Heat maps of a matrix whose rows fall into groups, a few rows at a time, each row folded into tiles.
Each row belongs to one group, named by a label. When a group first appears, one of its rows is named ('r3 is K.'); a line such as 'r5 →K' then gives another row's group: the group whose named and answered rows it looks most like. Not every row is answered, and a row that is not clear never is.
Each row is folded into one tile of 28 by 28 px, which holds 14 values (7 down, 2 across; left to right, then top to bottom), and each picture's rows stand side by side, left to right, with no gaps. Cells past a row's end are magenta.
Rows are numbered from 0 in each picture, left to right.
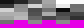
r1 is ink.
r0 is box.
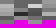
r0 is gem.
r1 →ink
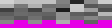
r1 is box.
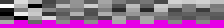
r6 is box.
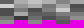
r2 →gem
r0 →ink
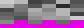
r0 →box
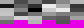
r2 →gem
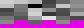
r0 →box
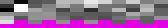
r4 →gem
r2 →box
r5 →gem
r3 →box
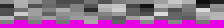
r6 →box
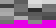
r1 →box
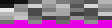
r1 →ink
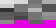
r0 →box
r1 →gem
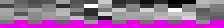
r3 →ink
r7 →box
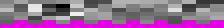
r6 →gem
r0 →gem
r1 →gem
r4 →box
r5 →box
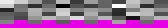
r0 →box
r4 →ink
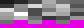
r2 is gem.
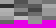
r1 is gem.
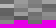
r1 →gem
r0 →ink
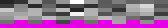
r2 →gem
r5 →gem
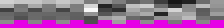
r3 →gem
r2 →box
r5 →gem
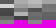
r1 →box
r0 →ink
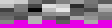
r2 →gem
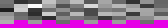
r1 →ink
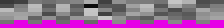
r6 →box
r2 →gem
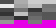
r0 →ink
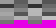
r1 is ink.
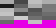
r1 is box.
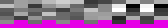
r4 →gem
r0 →ink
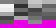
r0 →gem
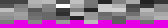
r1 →box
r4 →gem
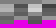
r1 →gem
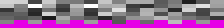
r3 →ink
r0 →box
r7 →ink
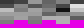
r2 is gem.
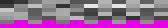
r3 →ink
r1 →ink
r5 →ink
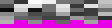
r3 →ink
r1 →box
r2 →gem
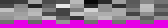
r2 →ink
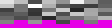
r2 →gem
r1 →ink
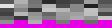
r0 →ink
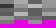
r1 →ink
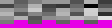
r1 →gem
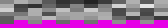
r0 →gem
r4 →ink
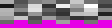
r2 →ink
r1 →gem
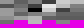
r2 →box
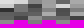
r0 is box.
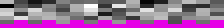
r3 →gem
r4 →ink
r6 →gem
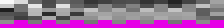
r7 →ink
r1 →gem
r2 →gem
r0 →box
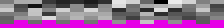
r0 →gem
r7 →gem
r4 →box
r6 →box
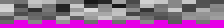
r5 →box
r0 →gem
